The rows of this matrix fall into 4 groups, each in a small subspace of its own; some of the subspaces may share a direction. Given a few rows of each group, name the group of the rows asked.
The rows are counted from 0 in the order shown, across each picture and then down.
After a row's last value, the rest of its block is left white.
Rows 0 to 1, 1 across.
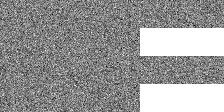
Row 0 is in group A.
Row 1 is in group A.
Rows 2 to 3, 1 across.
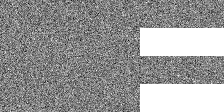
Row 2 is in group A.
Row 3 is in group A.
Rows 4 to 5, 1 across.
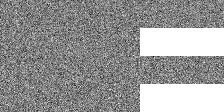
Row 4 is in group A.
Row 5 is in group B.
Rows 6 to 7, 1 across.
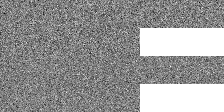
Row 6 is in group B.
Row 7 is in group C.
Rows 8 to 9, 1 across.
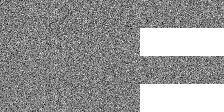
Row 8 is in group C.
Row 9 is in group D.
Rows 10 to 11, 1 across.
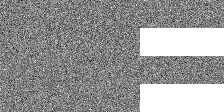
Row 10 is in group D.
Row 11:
B
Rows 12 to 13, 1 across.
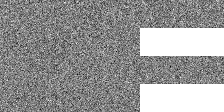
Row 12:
D
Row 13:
C
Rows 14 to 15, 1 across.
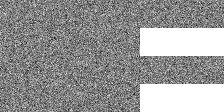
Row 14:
B
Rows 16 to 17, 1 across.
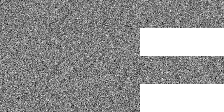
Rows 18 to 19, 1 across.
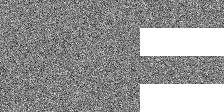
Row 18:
D
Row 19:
B
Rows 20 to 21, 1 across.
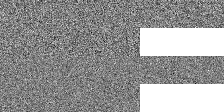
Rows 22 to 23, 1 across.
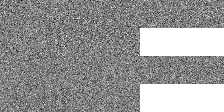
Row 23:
D
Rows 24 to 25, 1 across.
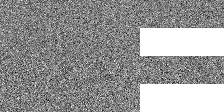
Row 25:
C
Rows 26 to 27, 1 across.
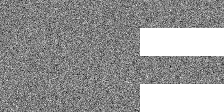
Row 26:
D
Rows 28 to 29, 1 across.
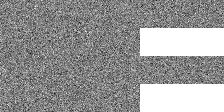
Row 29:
B
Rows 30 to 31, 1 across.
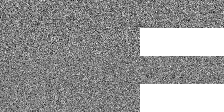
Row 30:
A
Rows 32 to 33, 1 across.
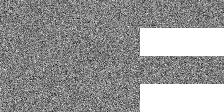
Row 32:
D
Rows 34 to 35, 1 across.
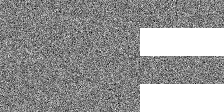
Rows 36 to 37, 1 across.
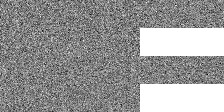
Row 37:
A
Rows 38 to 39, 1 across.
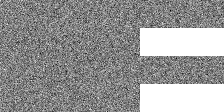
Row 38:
C
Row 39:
B
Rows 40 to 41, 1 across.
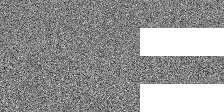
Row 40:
D
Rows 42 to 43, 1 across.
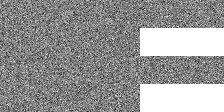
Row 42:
C
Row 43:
B
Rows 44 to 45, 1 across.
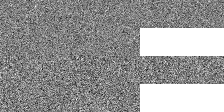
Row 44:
A
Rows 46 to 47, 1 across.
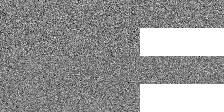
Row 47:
D
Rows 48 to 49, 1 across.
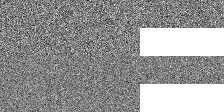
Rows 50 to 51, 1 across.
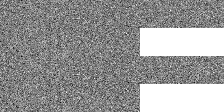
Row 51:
D
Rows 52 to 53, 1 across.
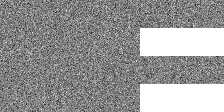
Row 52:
A
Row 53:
D
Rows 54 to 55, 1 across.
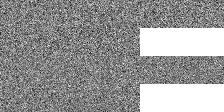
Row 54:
B
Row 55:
A
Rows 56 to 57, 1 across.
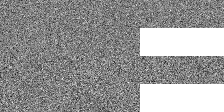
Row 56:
D
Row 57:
D
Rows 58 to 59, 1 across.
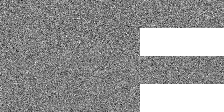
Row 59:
A
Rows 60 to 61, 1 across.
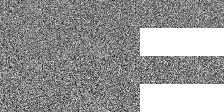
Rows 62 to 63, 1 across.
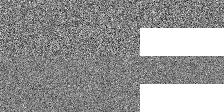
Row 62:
B
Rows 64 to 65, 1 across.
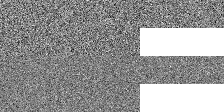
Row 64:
C
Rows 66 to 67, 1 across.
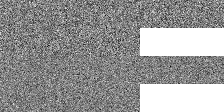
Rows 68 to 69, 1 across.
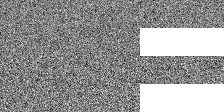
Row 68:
B
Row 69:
A
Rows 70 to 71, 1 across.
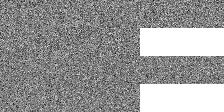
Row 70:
B
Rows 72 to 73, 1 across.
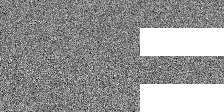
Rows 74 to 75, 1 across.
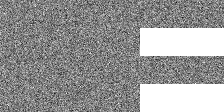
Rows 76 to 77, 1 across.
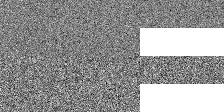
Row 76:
C
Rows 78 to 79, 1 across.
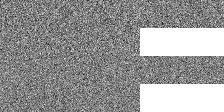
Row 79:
D
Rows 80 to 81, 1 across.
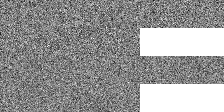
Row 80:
B
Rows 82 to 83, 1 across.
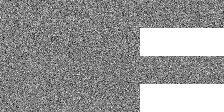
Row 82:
A
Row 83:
D
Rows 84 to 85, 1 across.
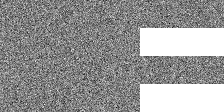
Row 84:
C
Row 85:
D
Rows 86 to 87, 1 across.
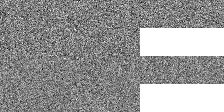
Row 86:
A
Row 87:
D
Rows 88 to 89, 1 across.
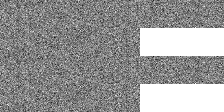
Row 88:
B
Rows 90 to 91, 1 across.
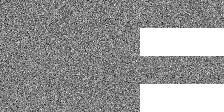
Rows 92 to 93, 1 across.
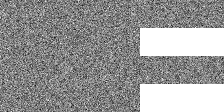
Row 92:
B
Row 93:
C
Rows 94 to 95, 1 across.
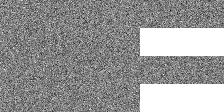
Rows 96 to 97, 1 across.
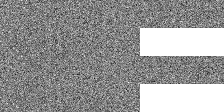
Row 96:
D
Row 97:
D
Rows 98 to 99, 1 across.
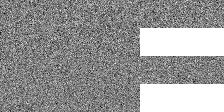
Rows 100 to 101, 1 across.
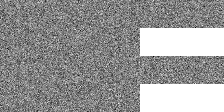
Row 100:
B
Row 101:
B
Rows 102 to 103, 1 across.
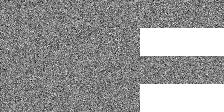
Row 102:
B
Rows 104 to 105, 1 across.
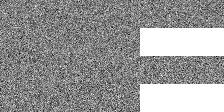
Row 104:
A
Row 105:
B
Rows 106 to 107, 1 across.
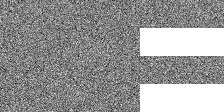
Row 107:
A
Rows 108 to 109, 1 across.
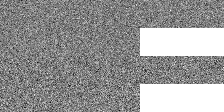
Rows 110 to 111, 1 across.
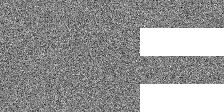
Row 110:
A
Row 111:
D
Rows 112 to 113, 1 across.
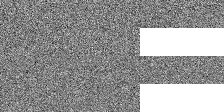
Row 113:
A
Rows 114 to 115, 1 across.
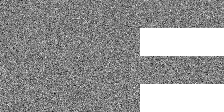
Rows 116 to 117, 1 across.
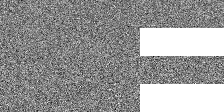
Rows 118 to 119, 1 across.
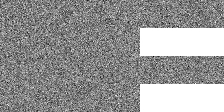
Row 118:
C
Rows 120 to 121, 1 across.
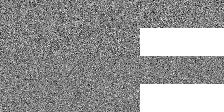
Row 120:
B
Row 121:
A
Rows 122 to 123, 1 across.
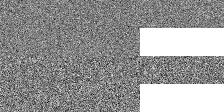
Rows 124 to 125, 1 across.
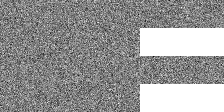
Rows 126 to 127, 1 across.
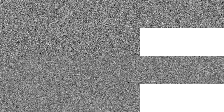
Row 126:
C
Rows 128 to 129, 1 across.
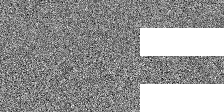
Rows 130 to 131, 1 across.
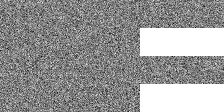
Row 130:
B
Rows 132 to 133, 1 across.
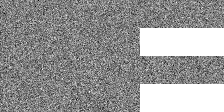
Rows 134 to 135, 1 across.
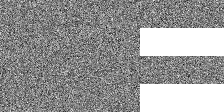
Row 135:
A
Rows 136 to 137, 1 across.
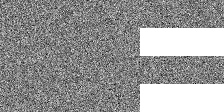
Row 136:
C
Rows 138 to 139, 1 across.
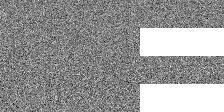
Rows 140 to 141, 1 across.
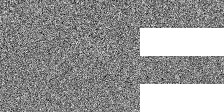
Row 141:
C
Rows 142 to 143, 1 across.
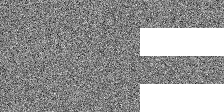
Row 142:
D
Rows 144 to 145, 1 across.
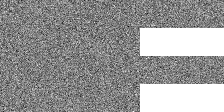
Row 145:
A
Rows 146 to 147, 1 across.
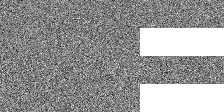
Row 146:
D
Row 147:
C
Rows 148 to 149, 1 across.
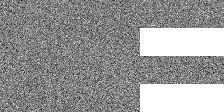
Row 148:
D
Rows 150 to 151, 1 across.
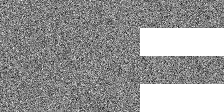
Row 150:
C
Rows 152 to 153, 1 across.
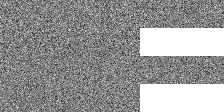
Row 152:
A
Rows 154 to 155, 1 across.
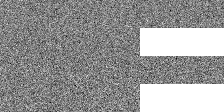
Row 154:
C
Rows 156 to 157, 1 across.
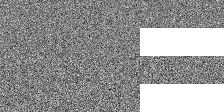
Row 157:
B
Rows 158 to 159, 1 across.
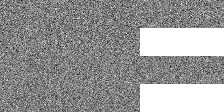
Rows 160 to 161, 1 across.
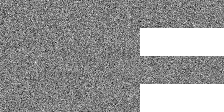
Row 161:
A
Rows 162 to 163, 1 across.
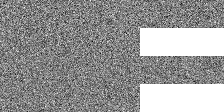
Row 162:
C
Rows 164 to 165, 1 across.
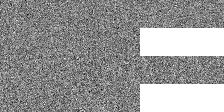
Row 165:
D
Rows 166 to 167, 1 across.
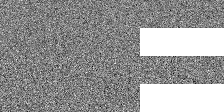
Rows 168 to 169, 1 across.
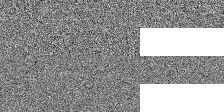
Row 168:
A
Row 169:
A
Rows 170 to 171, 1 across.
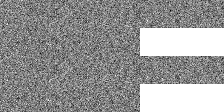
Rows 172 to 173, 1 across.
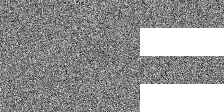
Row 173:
B
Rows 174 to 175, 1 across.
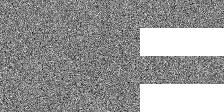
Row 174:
A
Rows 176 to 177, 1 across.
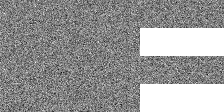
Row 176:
B
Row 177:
A
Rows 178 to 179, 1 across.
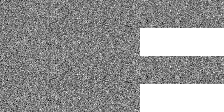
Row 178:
C
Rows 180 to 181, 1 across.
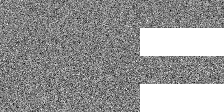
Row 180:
C
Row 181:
C
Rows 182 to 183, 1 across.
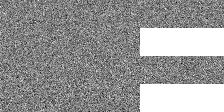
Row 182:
B
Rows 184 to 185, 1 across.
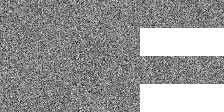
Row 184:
D
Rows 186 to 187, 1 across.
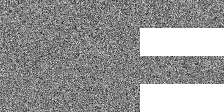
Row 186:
D
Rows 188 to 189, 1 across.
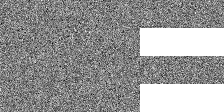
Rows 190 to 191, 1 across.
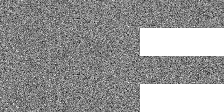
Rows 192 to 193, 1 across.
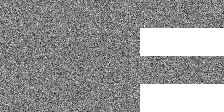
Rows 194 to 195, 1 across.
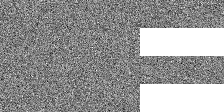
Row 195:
A
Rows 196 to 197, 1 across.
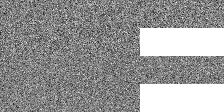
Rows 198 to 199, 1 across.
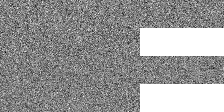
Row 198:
A
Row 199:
A
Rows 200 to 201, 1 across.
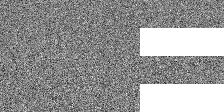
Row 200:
D
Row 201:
A
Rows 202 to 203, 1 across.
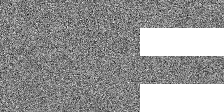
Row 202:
A
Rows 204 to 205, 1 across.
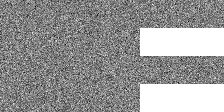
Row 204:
A
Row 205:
C
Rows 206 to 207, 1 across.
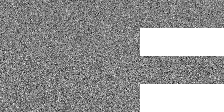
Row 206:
A
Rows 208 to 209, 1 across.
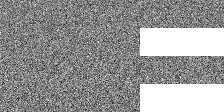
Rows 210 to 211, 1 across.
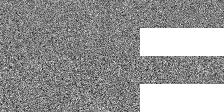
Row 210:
A
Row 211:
D
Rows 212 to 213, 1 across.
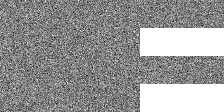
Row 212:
A
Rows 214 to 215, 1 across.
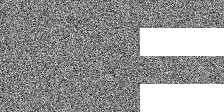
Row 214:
A
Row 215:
C
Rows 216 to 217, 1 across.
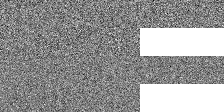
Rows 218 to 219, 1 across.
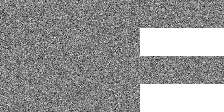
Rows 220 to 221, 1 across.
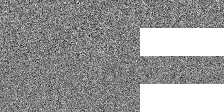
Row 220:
D
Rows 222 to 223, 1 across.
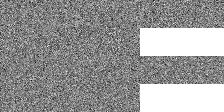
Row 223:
B
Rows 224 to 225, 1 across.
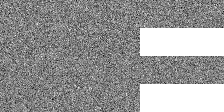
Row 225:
A
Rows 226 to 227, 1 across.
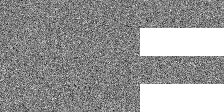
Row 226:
C
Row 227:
A
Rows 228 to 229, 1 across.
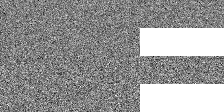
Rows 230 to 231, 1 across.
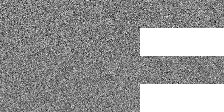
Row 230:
C
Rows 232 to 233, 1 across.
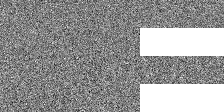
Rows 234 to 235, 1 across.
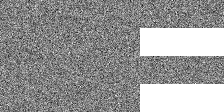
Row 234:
A
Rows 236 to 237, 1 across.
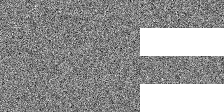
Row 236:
A
